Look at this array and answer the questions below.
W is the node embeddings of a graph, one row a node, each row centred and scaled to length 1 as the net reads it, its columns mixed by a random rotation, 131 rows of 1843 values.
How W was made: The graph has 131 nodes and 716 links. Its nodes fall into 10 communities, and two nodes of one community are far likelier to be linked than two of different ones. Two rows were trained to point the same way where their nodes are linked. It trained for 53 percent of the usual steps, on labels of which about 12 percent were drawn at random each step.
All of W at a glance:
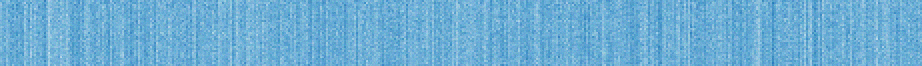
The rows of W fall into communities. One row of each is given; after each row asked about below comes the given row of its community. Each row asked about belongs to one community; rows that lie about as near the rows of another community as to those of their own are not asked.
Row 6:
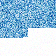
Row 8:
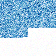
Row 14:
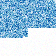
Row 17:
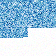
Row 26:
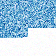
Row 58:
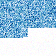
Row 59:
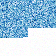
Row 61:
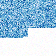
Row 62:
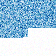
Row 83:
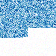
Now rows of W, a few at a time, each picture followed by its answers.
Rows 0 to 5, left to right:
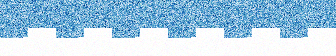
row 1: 8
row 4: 62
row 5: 83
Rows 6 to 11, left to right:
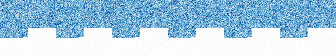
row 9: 59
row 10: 59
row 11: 8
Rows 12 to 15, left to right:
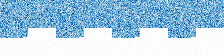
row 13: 59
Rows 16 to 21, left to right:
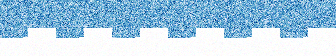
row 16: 59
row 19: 8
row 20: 59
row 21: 6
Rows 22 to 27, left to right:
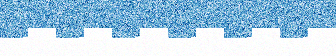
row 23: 26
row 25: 6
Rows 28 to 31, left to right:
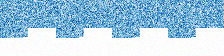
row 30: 58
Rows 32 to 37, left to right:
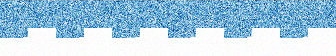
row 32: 58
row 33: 58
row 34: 8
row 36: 62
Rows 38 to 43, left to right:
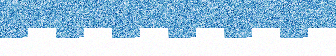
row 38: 58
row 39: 17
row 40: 59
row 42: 59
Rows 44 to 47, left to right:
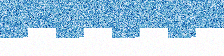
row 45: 17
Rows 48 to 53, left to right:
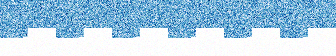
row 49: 17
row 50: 83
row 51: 6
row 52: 26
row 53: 17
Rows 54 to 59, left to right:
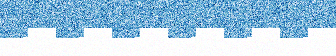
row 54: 6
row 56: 8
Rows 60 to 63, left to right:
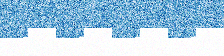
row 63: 61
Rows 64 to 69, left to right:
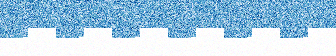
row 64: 17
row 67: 83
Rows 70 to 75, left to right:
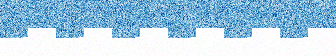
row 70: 83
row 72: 58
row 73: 8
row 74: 58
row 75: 26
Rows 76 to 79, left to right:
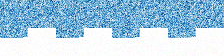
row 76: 58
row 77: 8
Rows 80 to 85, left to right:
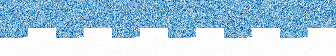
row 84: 59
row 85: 58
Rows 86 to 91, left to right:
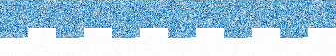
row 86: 8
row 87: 17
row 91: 61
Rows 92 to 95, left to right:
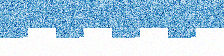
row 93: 59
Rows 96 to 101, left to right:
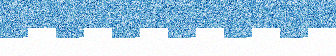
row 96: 17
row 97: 6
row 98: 62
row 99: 17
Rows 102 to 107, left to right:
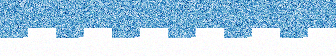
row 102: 6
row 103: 8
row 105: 62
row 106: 61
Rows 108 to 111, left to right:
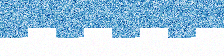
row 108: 83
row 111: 58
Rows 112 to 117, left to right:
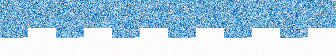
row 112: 58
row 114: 14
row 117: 17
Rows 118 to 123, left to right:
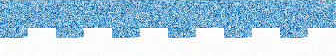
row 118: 61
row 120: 83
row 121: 83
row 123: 59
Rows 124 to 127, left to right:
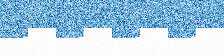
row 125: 62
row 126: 17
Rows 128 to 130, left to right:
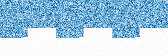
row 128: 83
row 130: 8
